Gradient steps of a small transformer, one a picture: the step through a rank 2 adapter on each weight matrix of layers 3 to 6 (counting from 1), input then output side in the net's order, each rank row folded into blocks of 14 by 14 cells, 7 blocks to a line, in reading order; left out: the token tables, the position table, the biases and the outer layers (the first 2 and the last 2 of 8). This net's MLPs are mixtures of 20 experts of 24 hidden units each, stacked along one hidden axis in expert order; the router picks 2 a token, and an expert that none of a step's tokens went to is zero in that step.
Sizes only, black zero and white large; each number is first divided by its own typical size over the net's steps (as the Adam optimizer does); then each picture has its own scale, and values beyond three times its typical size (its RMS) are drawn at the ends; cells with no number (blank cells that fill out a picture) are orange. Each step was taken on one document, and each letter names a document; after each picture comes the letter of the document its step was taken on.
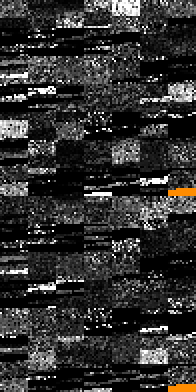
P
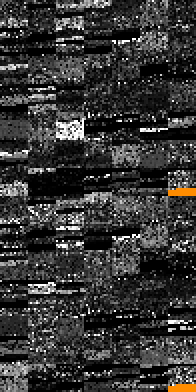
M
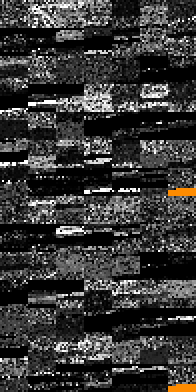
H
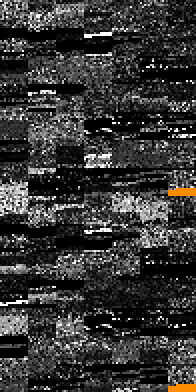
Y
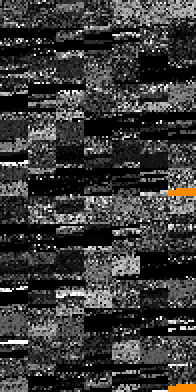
H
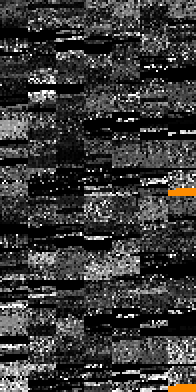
Y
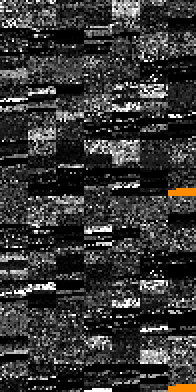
Y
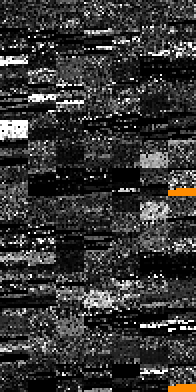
Y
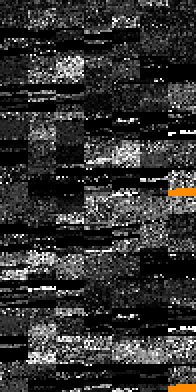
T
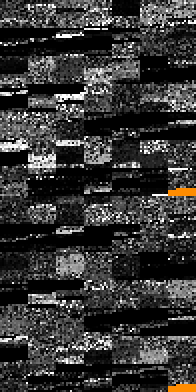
H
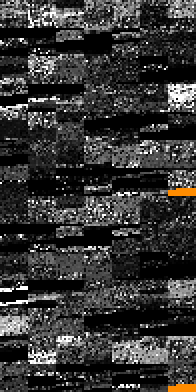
T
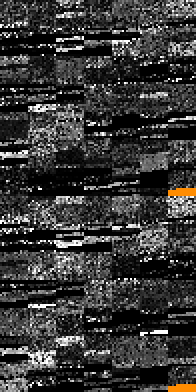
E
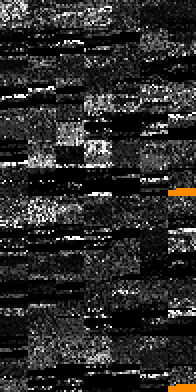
P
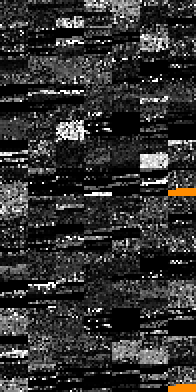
P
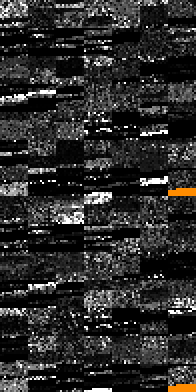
P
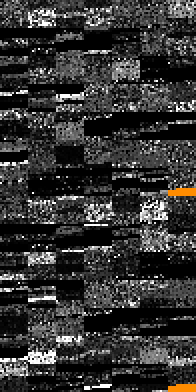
T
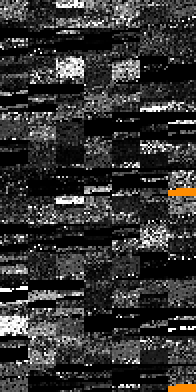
T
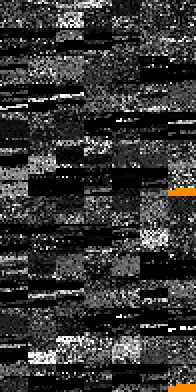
T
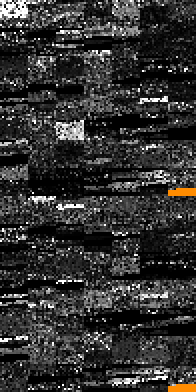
M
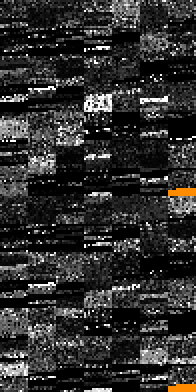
P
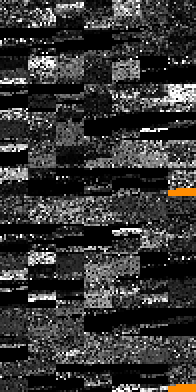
T
